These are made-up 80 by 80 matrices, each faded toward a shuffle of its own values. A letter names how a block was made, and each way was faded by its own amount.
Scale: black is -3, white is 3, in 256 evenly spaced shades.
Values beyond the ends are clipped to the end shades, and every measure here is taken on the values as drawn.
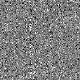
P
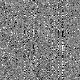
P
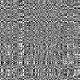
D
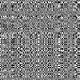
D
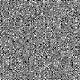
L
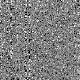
P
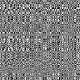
D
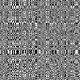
D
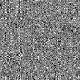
L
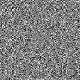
L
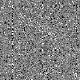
P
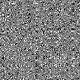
L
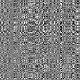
D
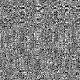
L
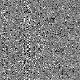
P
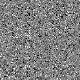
P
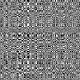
D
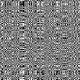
D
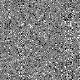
P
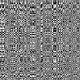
D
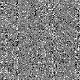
P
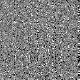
P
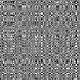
D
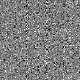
P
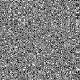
L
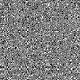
L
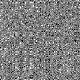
L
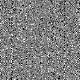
P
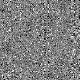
P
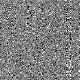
P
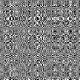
D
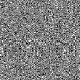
L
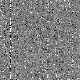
P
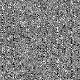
P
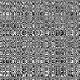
D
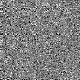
L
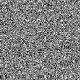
L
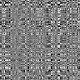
D
